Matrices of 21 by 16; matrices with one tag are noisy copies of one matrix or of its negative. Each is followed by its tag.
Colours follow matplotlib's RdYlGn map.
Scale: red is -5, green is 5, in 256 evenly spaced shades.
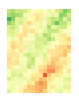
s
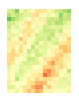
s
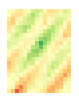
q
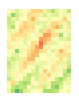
q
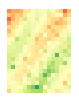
s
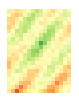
q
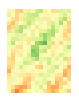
q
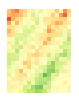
s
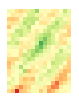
q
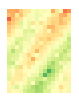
s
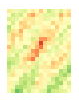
q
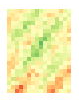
q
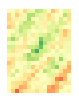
q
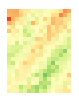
s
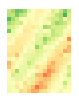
s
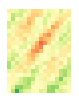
q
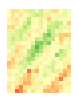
q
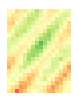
q
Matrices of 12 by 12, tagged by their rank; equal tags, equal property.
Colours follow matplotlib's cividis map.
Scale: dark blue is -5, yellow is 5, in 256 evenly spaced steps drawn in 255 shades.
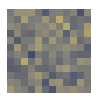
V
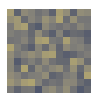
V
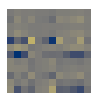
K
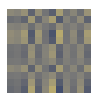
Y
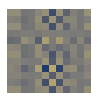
K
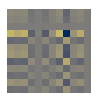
Y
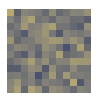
V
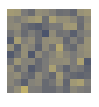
V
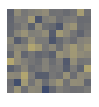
V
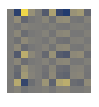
Y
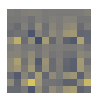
K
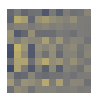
K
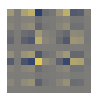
Y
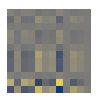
Y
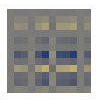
Y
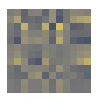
K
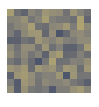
V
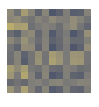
K
